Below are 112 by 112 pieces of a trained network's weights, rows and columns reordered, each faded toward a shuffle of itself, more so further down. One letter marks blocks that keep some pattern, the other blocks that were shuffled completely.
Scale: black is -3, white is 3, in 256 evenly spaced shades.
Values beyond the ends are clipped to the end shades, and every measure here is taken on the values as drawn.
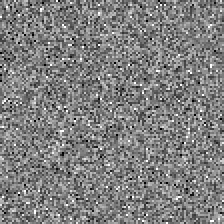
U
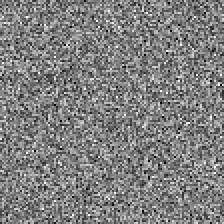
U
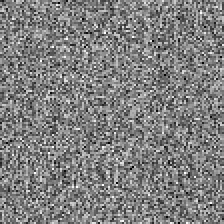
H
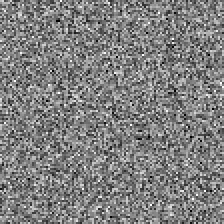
U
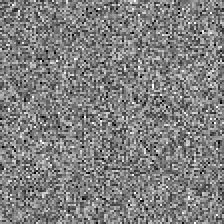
H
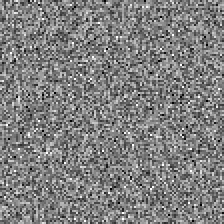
U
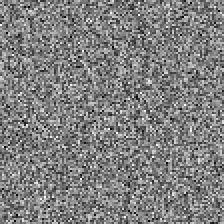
U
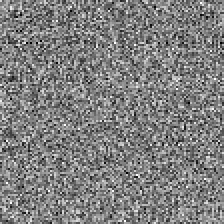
H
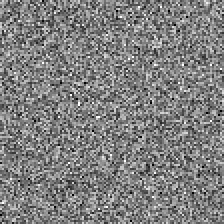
U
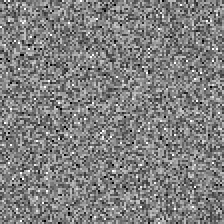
U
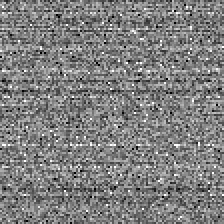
H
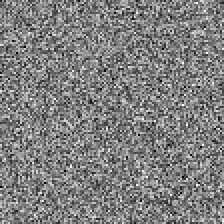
U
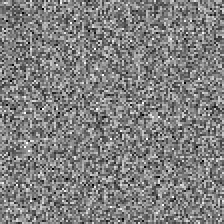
H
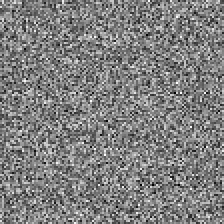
H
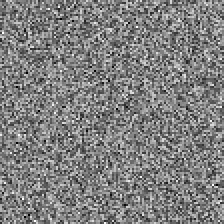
U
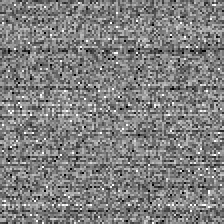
H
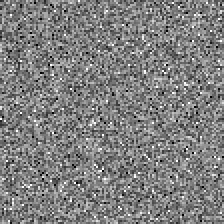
U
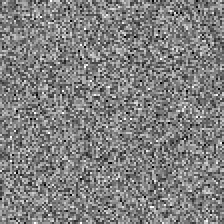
U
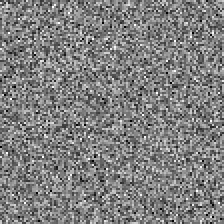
U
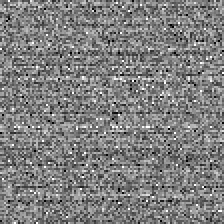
H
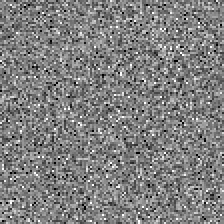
U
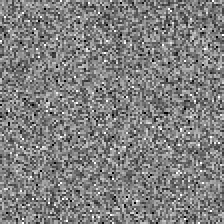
U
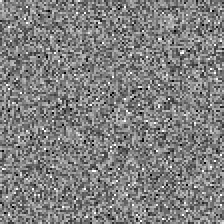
U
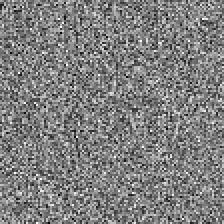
H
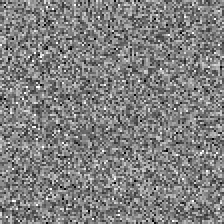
U
